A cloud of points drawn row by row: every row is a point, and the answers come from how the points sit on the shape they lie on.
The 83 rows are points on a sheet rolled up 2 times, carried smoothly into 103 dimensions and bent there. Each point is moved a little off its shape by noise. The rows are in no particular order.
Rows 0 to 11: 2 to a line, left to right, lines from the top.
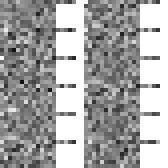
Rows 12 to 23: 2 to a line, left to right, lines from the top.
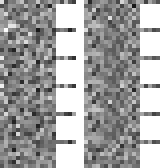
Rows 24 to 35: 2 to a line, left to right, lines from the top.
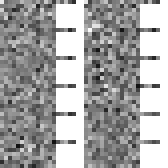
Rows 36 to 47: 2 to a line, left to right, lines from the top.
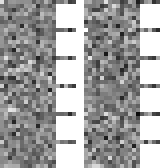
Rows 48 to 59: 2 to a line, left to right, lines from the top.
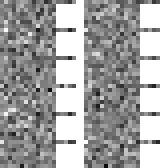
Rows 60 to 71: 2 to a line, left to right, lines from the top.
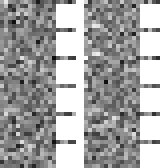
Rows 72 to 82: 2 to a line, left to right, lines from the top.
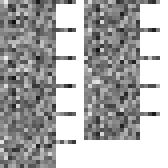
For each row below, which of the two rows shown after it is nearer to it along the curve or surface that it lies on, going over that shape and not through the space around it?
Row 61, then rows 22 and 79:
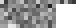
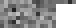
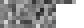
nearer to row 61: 79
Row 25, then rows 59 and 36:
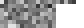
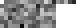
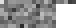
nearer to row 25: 59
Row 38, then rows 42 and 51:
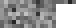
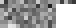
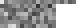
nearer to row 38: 51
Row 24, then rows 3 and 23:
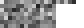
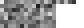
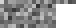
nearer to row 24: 3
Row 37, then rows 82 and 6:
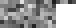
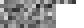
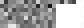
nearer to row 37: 82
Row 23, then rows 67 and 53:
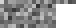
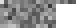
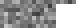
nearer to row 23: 67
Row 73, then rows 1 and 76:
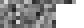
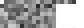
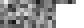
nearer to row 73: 76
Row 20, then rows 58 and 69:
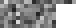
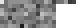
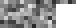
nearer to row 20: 69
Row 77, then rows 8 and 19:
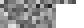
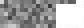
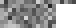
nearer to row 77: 19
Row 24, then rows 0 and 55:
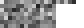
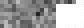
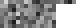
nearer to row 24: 55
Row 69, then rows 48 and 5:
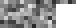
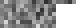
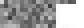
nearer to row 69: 48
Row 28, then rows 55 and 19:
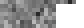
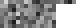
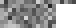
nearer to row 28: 55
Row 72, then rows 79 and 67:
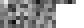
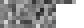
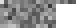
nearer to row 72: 79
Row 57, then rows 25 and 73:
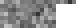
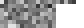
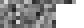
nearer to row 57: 73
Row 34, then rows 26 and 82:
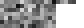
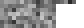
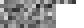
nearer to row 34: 82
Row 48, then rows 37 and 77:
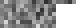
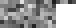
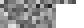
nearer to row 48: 37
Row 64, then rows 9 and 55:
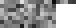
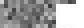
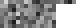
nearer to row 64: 55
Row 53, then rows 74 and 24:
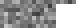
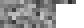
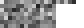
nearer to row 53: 74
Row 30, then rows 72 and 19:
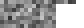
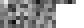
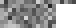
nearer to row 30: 72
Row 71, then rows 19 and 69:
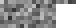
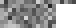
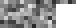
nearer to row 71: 69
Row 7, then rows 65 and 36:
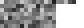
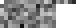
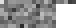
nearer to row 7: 65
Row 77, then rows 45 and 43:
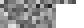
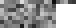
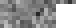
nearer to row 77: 45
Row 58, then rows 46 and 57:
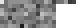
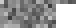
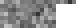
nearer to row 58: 46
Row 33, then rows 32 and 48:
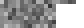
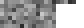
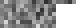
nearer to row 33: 48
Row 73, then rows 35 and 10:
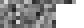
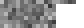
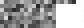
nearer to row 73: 35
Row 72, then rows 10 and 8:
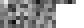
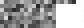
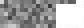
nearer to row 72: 10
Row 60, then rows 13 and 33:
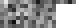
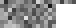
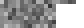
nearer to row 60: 33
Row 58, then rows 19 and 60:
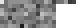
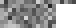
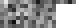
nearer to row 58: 60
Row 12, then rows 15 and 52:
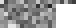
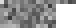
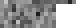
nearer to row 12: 15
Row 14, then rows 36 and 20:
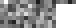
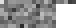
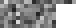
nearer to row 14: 20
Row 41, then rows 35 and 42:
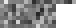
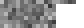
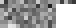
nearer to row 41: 35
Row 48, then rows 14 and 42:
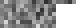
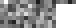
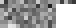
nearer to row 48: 14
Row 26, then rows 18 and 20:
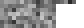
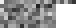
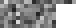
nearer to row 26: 20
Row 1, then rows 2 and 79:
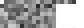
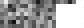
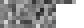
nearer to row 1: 2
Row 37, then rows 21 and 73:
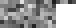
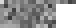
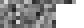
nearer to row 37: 73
